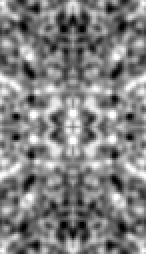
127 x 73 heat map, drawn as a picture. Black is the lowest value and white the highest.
The values follow a bell shape. No lone cell stands out from its neighbours. The field is mottled with small blotches. It mirrors both left to right and top to bottom.
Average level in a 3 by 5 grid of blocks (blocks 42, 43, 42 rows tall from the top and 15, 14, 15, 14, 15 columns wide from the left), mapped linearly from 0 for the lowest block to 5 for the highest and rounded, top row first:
2 2 0 2 2
4 5 5 5 4
2 2 0 2 2
